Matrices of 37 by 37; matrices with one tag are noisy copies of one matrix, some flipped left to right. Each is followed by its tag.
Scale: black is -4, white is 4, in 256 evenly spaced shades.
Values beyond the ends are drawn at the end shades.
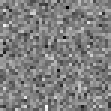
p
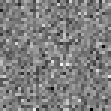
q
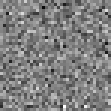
p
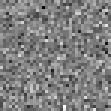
p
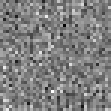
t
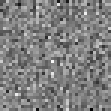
q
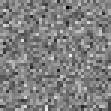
p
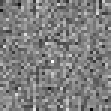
q
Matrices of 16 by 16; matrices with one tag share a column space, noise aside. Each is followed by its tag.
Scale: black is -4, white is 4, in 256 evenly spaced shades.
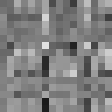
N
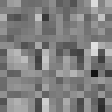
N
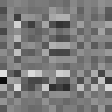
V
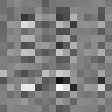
V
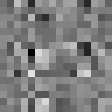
N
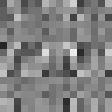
N
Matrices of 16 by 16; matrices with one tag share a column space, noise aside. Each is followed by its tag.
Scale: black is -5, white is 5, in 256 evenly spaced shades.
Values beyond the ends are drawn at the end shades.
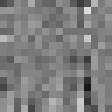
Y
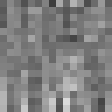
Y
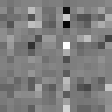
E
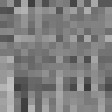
Y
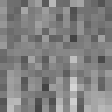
Y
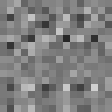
E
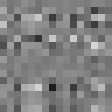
E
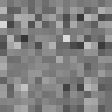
E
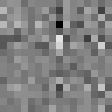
E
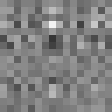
E
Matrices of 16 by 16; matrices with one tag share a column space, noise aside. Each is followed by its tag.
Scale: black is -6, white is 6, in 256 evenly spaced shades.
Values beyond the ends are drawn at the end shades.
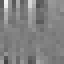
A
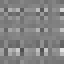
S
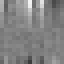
A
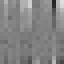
A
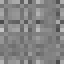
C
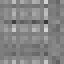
C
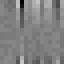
A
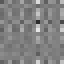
C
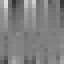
A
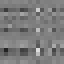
S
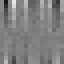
A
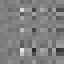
S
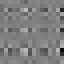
S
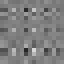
S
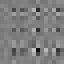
S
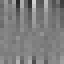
A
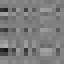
S
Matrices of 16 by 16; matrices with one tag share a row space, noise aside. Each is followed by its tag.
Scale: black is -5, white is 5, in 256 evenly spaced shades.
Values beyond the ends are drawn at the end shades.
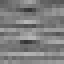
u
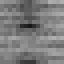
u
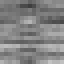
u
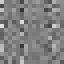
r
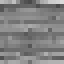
u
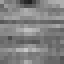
u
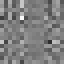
r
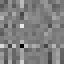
r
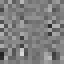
r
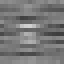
u
